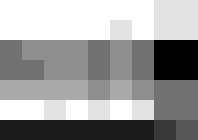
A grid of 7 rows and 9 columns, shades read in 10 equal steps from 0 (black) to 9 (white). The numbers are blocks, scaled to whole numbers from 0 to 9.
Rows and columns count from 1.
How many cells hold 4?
11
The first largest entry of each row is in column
1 1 2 3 1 1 9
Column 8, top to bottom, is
8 8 0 0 4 4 2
